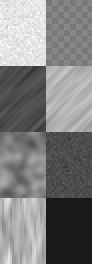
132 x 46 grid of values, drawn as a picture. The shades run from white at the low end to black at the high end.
The table splits into 4 rows of 2 panels. Panel 1,1: very low, fine-grained, faint in contrast. Panel 1,2: middling, checkered, faint in contrast. Panel 2,1: high, slanting up to the right, faint in contrast. Panel 2,2: low, slanting up to the right, faint in contrast. Panel 3,1: middling, blotchy. Panel 3,2: high, fine-grained, faint in contrast. Panel 4,1: low, streaked downward. Panel 4,2: very high, flat.
